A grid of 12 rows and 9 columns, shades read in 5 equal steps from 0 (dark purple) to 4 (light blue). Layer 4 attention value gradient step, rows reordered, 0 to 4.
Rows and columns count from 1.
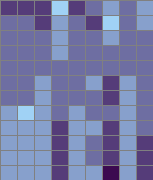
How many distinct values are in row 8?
3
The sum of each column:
28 29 29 25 28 26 21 31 23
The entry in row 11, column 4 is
1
